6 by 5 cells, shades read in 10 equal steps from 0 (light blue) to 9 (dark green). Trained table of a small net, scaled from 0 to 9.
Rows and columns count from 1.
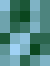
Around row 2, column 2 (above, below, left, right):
7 7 3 9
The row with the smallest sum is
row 6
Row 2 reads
3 8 9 3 5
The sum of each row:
23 28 23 25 21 18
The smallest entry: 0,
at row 5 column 2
